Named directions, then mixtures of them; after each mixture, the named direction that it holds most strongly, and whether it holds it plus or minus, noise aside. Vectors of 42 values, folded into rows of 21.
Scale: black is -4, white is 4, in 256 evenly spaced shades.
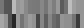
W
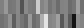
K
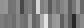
K, plus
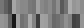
W, plus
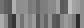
W, plus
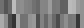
W, plus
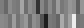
K, minus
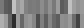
W, plus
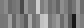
K, plus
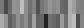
K, minus
